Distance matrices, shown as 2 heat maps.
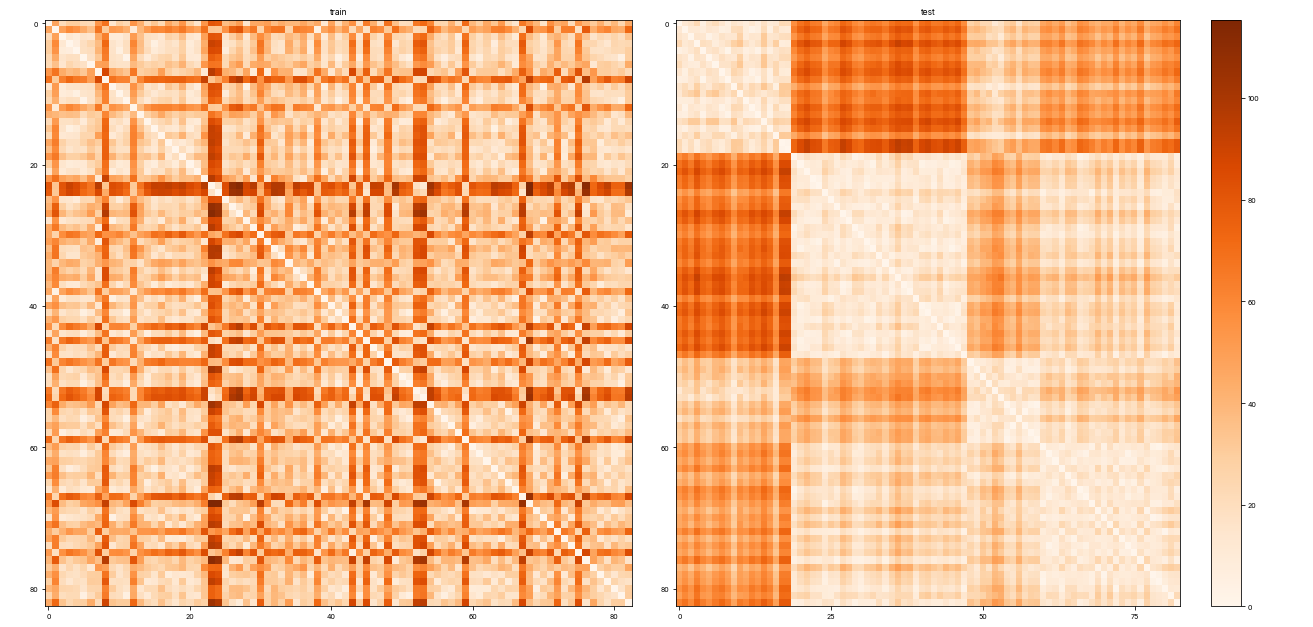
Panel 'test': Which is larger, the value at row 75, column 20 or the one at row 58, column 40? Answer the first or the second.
the second
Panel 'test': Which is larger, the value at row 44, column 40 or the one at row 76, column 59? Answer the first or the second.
the second
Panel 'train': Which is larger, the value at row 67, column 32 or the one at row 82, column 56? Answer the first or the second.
the first
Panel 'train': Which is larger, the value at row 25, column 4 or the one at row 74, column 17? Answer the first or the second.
the second
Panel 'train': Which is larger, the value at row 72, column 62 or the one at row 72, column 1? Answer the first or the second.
the first
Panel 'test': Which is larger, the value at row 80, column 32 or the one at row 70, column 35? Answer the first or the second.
the second
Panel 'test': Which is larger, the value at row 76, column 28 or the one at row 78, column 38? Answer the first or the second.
the second
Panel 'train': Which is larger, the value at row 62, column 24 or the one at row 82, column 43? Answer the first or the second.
the second
